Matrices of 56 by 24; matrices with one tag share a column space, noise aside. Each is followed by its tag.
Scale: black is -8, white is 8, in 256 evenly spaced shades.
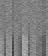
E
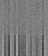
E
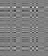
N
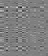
N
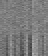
E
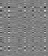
N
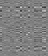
N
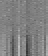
E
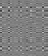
N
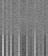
E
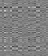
N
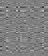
N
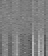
E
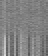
E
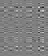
N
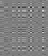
N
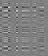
N
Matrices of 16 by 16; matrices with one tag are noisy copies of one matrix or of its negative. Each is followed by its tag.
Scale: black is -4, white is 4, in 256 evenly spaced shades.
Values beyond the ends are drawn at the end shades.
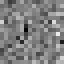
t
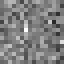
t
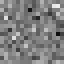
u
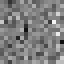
t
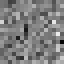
t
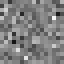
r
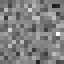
u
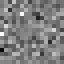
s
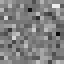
u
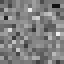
u
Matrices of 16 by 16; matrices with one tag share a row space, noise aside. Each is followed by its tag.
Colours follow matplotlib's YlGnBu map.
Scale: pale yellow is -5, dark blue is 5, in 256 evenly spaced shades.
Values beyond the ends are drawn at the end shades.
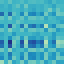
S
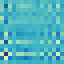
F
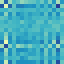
F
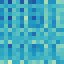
S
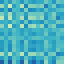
S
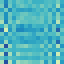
F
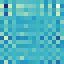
F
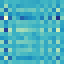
F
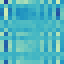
F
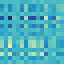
S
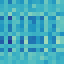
S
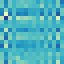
F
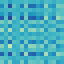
S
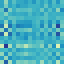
F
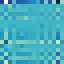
F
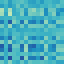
S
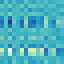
S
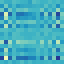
F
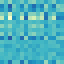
S
